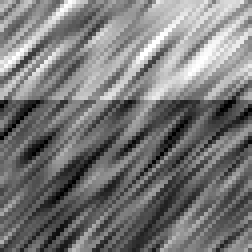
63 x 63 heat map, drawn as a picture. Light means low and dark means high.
A horizontal seam about 40% of the way down splits the table, and the bottom part is higher. Streaks slant up to the right. The bottom left is the ninth with the highest average. The ninth with the lowest average is the top right.
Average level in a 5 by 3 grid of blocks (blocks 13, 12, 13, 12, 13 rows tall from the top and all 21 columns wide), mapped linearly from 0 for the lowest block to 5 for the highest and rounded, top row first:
220 | 211 | 445 | 544 | 554
